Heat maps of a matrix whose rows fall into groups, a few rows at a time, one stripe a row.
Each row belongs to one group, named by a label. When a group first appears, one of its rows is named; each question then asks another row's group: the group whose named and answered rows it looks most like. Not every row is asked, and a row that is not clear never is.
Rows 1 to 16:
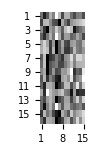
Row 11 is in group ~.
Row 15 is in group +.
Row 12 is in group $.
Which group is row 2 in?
+
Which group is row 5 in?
+
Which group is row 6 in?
+
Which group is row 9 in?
+
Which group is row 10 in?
+
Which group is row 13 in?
~
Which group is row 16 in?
~
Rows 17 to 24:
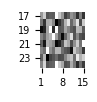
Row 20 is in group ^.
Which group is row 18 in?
~
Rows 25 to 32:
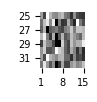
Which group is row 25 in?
$
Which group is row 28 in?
+
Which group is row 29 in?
+
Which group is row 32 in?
+
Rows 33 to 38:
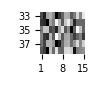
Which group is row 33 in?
~
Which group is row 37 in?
~
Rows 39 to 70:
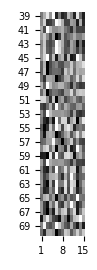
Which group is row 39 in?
^
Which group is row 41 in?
$
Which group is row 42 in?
+
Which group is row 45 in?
^
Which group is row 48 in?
~
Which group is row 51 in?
+
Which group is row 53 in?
$
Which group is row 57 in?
^
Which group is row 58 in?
^
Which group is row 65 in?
^
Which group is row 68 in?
+
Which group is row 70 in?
~
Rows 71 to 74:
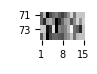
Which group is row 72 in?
~
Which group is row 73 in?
+
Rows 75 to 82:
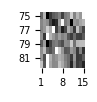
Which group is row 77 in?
^
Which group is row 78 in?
$
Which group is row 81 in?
$
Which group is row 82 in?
$
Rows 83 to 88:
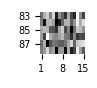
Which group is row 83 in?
^
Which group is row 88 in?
^
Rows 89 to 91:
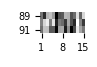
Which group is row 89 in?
~
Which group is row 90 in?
^
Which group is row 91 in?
^
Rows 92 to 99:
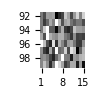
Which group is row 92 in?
~
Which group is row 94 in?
+
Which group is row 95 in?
$
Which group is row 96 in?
+
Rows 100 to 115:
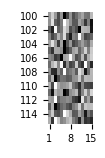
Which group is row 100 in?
+
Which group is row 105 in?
~
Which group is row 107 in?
^
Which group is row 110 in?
$
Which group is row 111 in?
~
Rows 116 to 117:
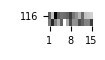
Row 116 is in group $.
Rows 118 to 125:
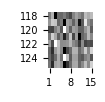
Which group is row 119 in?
^
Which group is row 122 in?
$
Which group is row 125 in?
~
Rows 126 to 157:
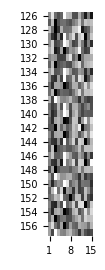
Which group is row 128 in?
+
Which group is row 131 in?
+
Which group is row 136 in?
~
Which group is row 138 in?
$
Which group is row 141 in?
~
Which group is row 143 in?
~
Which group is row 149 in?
$
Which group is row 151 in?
^
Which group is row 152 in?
^
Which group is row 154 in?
~
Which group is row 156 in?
+
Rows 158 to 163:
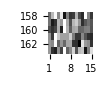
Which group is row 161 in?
$
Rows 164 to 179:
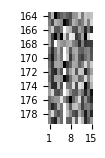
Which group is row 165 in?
~
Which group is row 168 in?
$
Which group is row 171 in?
~
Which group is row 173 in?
~
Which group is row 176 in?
^
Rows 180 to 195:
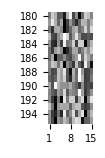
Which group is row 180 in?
^
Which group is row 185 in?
~
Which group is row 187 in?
^
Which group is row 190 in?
$
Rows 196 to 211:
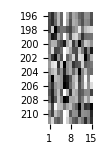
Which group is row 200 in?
^
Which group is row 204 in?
^
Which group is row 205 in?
~
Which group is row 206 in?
~
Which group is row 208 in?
~
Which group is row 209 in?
$
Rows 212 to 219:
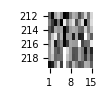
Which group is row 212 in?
~
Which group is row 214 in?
~
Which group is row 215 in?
^
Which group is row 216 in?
+
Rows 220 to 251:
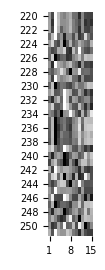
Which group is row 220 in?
$
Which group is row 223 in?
^
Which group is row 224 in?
+
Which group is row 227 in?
$
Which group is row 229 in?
$
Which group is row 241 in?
+
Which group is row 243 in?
^
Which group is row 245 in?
$
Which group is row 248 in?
~
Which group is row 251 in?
$
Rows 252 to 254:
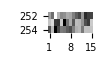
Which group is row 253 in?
+
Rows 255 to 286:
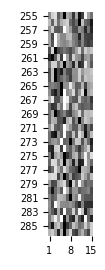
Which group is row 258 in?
$
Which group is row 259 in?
$
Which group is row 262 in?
^
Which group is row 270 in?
^
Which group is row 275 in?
~
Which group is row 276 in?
^
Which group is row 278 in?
+
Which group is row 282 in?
$
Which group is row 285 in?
~
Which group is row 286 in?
+
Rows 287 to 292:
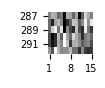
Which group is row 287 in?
^
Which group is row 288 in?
~
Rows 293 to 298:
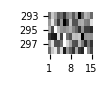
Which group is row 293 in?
^
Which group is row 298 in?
^
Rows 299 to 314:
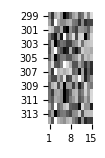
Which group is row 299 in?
~
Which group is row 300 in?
$
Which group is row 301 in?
+
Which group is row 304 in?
+
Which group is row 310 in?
~
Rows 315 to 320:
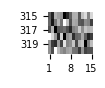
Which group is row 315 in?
~
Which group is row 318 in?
+
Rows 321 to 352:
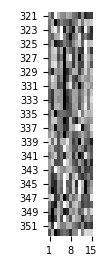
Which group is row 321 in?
$
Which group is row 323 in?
^
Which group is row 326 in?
^
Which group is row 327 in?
^
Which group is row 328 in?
^
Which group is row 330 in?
+
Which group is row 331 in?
^
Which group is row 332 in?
~
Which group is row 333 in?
~
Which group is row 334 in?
~
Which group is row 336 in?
+
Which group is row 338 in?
+
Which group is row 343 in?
$
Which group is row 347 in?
+
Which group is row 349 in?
~
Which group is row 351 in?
$
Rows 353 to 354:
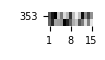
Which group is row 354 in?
~
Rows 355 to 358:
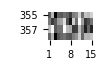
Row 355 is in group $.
